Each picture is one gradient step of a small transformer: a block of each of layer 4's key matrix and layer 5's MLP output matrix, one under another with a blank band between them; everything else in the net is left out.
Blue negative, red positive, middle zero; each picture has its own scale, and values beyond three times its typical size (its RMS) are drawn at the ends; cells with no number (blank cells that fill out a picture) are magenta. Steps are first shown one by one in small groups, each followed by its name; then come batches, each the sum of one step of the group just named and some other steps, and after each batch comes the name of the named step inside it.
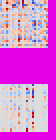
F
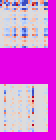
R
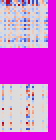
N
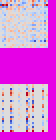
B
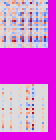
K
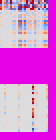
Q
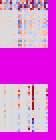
Q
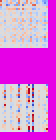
K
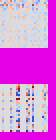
B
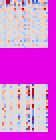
N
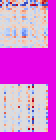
R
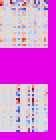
Q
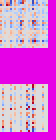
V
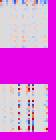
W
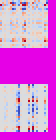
W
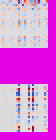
W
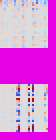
W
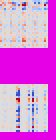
V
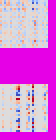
V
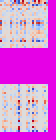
V
